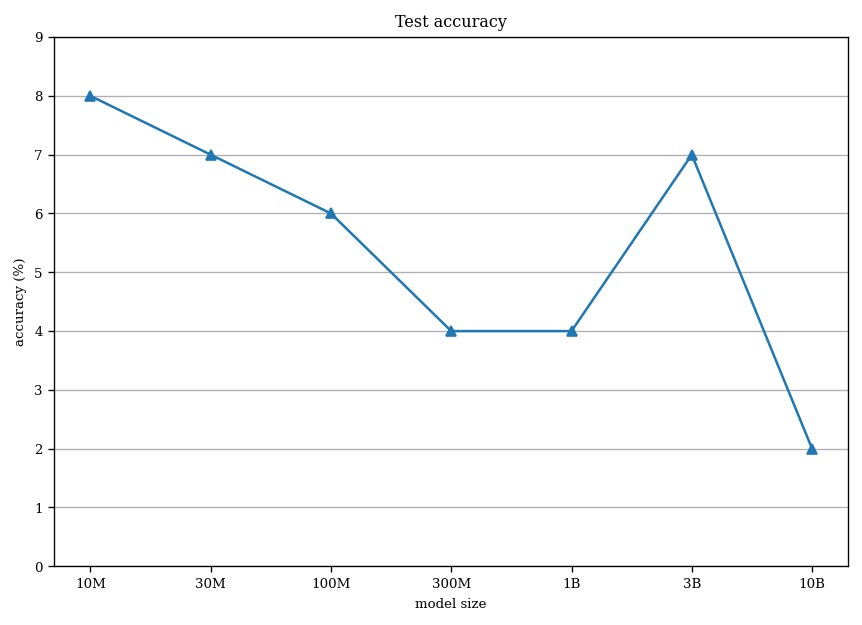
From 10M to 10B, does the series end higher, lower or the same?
lower
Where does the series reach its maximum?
10M
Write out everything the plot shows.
Title: Test accuracy
x-axis: model size, ticks 10M 30M 100M 300M 1B 3B 10B
y-axis: accuracy (%), ticks 0 1 2 3 4 5 6 7 8 9
Values:
8 7 6 4 4 7 2
